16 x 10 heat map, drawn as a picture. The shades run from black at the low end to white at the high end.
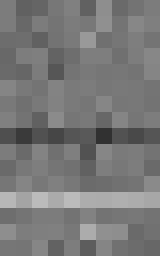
The distribution is heavy-tailed on both sides. The top right is the smoothest part. Rows 9 and 13 differ from the rows beside them.
